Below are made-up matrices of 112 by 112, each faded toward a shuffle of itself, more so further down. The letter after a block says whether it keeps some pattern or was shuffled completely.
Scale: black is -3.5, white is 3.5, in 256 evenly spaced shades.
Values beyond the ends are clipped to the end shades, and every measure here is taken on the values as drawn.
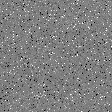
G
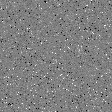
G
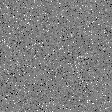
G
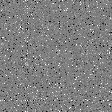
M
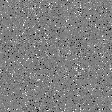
M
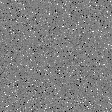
G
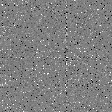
M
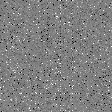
M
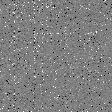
M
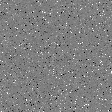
G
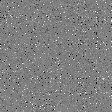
M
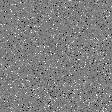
G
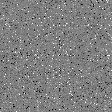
M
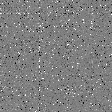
M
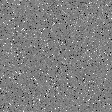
G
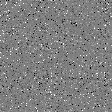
M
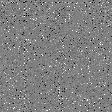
M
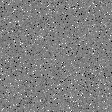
G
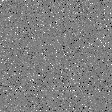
M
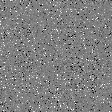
M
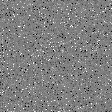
M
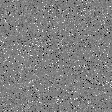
M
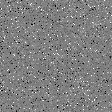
M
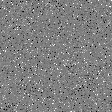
G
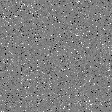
M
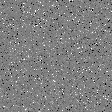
G
